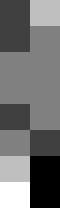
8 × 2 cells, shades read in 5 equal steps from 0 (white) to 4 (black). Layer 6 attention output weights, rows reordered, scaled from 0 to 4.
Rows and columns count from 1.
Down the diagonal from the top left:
3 2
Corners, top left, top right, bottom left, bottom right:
3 1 0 4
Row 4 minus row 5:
-1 0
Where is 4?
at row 7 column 2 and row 8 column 2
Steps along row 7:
up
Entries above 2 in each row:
1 1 0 0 1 1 1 1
